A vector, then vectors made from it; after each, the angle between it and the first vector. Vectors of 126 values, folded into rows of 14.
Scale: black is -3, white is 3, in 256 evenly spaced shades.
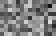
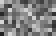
partly aligned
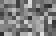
nearly parallel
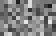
nearly parallel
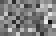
partly opposed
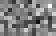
partly opposed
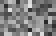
nearly parallel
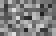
partly aligned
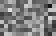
nearly parallel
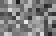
nearly parallel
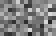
nearly opposite
